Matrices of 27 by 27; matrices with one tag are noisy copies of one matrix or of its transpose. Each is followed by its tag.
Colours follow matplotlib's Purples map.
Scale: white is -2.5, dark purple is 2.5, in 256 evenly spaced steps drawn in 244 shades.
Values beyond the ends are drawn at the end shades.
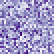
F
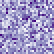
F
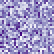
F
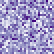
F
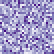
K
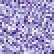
K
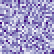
K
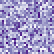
F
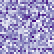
F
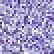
K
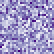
F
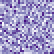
K
